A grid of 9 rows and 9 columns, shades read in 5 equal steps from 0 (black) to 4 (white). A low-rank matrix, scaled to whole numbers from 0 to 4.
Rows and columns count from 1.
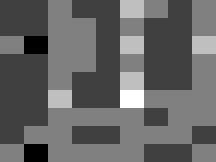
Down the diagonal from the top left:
1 1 2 2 1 4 1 2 2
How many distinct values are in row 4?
2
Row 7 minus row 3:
-1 1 0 0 1 -1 0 1 -1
